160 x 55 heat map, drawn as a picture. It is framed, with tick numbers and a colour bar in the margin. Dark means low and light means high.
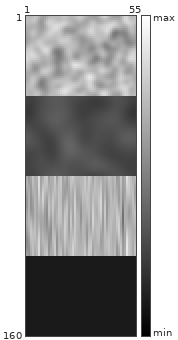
The table splits into 4 rows of 1 panel. Panel 1,1: high, blotchy. Panel 2,1: low, smooth, faint in contrast. Panel 3,1: high, streaked downward. Panel 4,1: very low, flat.
